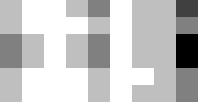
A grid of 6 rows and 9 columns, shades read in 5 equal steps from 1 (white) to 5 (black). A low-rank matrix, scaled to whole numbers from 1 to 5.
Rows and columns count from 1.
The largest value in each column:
3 2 1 2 3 1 2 2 5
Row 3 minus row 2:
1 1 0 1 1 0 0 0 2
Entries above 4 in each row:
0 0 1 1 0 0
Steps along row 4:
down down up up down up same up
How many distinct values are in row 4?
4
